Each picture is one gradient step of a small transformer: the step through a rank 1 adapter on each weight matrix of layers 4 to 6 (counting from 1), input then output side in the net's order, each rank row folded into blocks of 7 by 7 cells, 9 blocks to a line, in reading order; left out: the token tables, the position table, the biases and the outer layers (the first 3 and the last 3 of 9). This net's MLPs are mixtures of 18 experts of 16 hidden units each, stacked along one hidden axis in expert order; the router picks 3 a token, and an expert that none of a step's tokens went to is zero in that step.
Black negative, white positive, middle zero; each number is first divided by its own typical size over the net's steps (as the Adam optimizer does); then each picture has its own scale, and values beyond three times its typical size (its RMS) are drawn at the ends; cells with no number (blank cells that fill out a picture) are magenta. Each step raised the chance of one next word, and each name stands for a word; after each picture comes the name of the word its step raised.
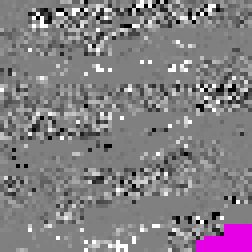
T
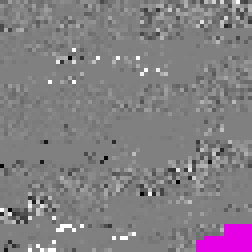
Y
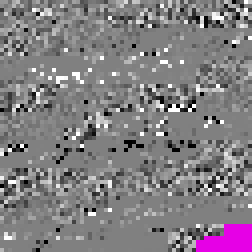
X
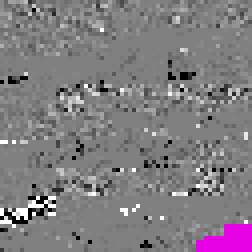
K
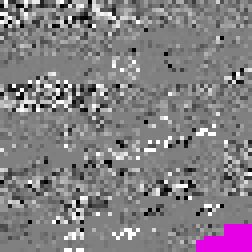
T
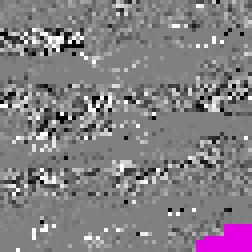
T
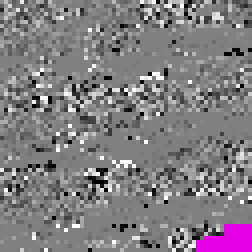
X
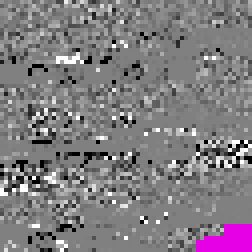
K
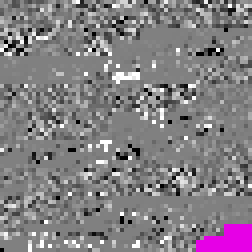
X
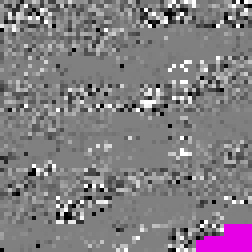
Y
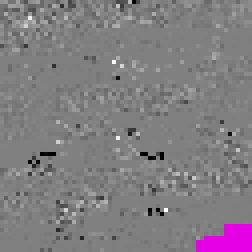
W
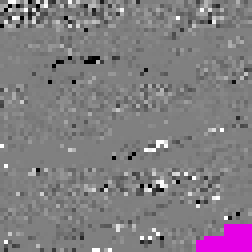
W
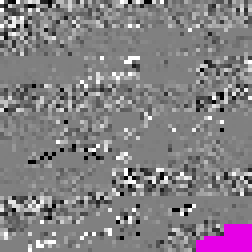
T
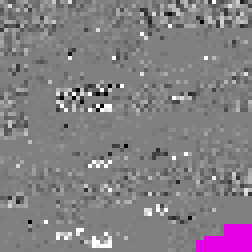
Y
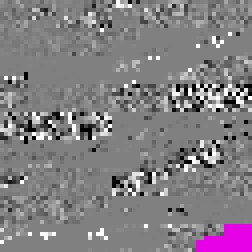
T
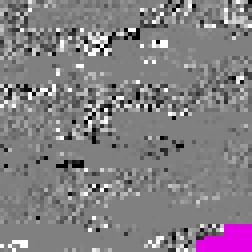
Y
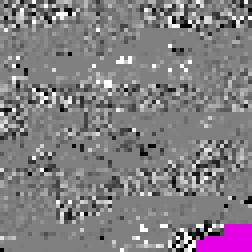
X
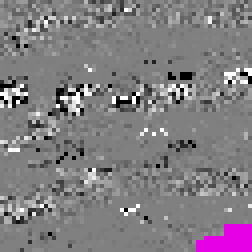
K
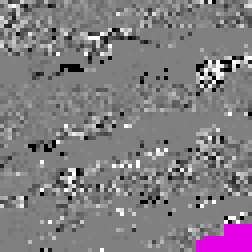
K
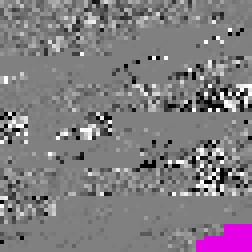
K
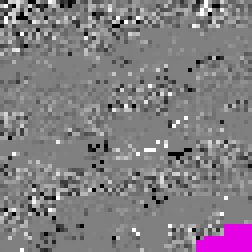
W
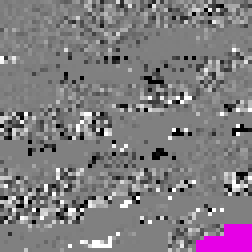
K
